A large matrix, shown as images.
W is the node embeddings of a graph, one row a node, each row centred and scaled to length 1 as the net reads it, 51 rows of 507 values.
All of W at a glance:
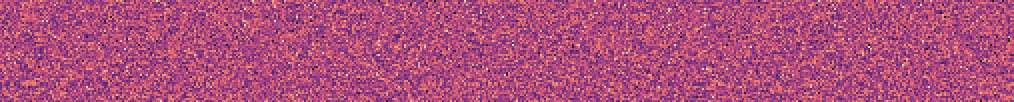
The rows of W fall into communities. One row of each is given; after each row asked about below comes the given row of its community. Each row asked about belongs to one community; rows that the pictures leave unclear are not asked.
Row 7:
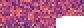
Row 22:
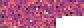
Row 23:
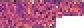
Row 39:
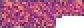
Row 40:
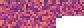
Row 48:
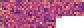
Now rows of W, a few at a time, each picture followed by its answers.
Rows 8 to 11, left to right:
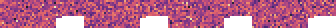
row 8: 40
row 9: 7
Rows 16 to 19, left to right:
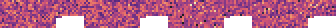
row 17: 39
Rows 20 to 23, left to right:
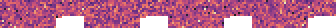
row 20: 39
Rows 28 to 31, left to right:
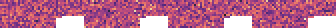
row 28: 7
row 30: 40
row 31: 48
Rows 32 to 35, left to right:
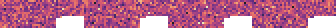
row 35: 39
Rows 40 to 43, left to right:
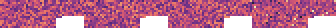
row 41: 7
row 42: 23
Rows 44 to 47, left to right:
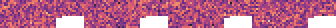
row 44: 22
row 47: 7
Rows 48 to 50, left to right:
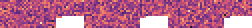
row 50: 39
